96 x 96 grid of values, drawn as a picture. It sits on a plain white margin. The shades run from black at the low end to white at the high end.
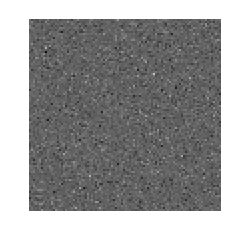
Mirror symmetry: none. Stripes: none. Seam: none. Grain: fine. Average level on the scale: 40%. Histogram: heavy tails on both sides.
